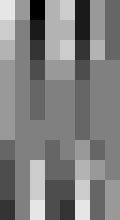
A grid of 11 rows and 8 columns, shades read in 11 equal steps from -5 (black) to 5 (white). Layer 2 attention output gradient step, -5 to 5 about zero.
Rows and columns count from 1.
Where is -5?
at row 1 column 3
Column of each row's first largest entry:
1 1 5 1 1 1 1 6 3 3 3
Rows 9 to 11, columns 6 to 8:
2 1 0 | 3 -1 1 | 4 -1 1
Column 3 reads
-5 -4 -3 -2 -1 -1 0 0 3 3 4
